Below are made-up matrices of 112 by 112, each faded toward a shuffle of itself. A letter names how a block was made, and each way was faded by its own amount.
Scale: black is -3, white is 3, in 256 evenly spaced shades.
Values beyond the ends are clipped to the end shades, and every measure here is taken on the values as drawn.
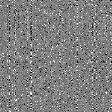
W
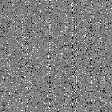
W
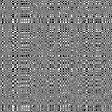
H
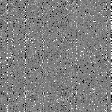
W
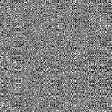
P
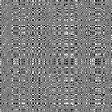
H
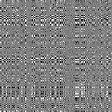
H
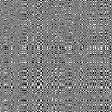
H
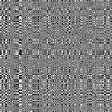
H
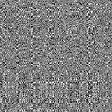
P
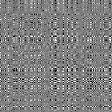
H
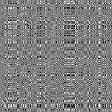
H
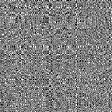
P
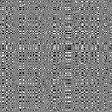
H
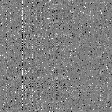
W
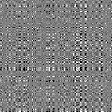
H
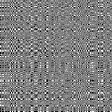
H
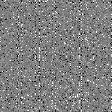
W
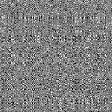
P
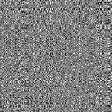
P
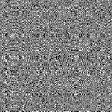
P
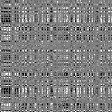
H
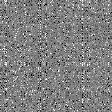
W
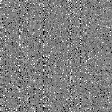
W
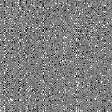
W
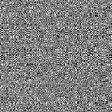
P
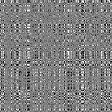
H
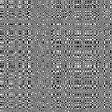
H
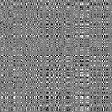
H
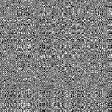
P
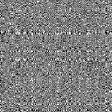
P
